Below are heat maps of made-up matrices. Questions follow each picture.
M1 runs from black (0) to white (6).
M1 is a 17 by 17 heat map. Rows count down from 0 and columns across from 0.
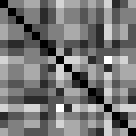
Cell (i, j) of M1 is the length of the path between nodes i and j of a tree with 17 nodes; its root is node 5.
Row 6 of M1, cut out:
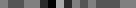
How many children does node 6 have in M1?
1
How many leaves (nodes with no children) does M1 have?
10
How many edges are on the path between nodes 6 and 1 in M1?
2
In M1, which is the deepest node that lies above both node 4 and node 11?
12
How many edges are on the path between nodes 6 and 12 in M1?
2
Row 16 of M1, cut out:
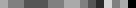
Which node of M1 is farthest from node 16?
13
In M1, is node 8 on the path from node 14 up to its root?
no
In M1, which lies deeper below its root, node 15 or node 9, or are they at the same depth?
the same depth
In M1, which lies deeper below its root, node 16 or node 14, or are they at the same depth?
node 16
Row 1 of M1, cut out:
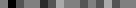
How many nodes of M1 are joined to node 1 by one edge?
1
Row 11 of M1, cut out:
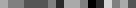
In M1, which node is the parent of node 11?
12
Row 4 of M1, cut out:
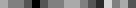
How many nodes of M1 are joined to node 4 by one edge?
1
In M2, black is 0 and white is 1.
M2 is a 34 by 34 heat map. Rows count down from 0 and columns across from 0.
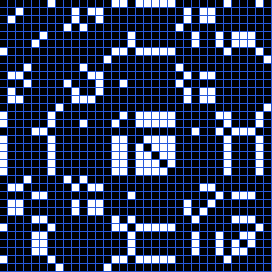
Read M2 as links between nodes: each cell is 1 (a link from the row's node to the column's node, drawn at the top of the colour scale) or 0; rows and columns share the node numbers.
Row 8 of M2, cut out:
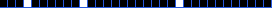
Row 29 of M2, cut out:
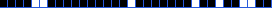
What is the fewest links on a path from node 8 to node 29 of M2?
5
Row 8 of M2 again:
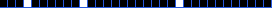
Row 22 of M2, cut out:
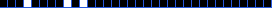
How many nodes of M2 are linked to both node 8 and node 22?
2
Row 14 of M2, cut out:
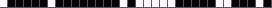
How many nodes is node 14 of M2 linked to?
11
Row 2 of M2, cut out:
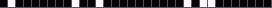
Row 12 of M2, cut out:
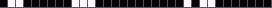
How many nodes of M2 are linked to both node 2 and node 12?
5
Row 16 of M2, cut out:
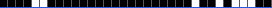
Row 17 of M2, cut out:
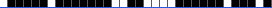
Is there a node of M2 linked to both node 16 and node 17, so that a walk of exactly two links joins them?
no
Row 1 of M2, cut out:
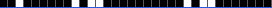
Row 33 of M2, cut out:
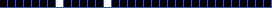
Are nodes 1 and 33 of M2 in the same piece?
no
